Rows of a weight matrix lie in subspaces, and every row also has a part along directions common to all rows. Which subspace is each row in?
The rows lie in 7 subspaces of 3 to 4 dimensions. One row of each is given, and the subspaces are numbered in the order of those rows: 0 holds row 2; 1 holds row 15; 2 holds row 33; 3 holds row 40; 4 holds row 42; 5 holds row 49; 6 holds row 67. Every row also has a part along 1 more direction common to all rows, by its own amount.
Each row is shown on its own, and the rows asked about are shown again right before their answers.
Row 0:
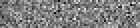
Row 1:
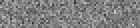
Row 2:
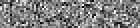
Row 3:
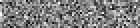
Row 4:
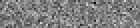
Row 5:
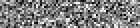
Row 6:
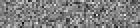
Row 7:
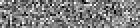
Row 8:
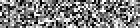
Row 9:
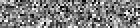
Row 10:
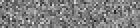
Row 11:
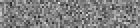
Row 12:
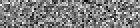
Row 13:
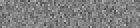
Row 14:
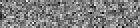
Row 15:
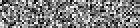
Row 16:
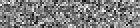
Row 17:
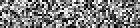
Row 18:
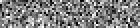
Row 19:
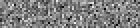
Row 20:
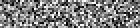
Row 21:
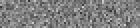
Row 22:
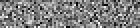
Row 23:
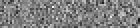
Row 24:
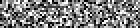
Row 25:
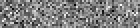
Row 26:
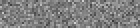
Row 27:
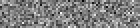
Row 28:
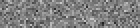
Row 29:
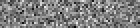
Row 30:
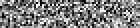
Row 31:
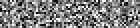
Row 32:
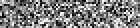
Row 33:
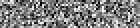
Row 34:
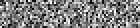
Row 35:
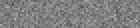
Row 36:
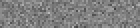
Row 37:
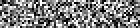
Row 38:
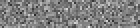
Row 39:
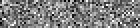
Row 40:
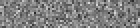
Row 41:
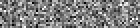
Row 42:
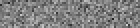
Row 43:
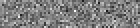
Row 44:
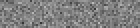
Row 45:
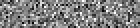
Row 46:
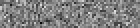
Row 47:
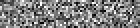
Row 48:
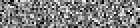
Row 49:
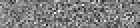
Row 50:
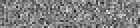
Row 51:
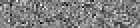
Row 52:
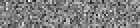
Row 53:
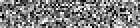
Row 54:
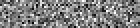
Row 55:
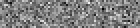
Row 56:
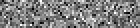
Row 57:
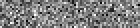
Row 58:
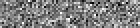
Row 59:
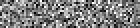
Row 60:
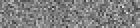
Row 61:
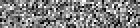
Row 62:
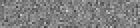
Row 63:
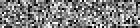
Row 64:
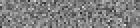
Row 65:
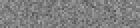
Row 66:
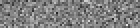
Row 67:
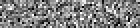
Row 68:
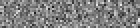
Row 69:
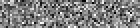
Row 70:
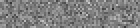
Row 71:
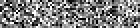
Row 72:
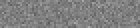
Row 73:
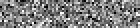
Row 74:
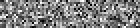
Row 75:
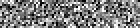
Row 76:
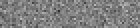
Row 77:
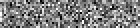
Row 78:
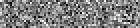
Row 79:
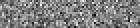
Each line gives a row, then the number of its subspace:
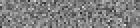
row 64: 6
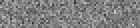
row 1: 5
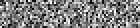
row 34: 6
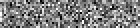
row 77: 0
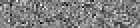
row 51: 0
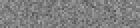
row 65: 4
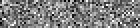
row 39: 1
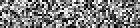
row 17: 4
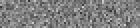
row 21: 6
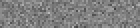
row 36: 2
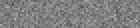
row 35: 4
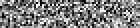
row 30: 5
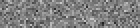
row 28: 5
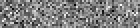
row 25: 2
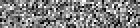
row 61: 6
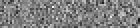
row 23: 3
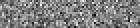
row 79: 4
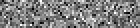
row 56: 5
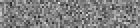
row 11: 0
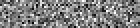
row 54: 2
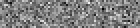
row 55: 0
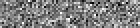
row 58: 6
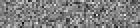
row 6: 6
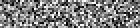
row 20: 4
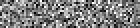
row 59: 4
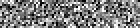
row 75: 2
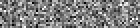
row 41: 5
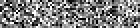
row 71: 2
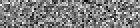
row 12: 4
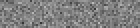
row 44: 2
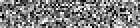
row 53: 1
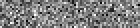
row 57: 2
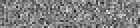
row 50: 3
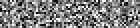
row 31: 5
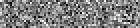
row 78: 0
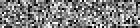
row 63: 1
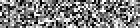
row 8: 5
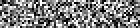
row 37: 1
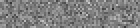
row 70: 0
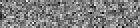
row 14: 0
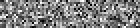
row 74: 0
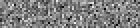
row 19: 6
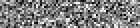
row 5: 6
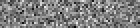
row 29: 1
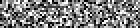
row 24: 4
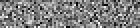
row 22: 2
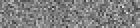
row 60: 3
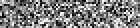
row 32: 1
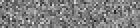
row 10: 5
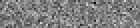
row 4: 4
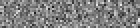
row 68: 3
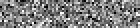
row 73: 3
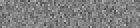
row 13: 6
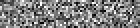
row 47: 2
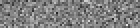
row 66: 4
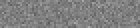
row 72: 1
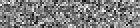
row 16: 4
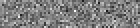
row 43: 3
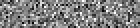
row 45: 2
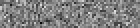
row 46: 0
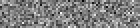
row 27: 1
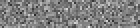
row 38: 1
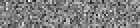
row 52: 6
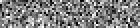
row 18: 4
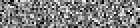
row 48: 3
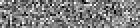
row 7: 5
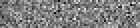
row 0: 5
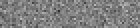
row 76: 5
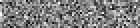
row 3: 0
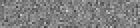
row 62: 3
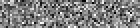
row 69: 3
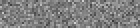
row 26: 1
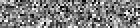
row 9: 3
